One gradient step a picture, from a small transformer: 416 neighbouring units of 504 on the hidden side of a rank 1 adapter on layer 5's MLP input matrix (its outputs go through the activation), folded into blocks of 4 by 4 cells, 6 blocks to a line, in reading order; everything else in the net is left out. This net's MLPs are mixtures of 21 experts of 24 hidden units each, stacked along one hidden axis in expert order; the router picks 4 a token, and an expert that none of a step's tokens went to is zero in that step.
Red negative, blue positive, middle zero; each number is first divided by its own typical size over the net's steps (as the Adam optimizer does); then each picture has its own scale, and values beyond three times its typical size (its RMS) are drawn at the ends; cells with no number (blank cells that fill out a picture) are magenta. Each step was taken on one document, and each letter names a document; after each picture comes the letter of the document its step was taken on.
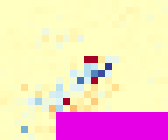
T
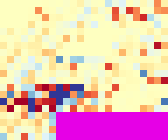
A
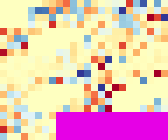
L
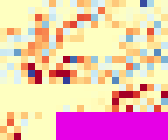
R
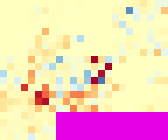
T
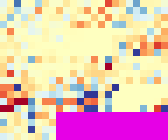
A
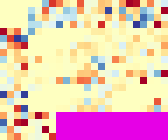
L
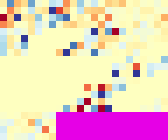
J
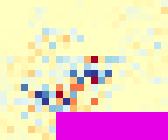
T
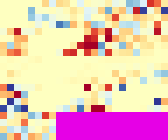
L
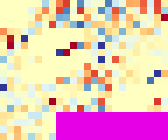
L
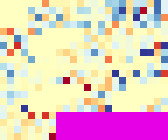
J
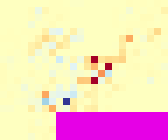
T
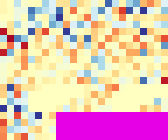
L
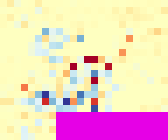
T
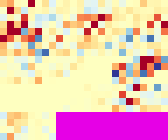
R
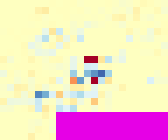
T
